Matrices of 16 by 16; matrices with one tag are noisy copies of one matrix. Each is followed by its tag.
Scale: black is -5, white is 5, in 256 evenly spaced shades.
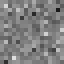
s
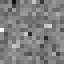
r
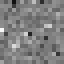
r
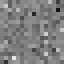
s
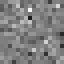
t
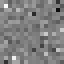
s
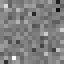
s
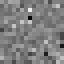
t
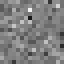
t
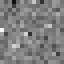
r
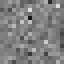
t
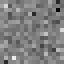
s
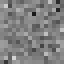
s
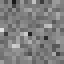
r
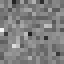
r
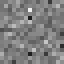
t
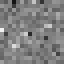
r
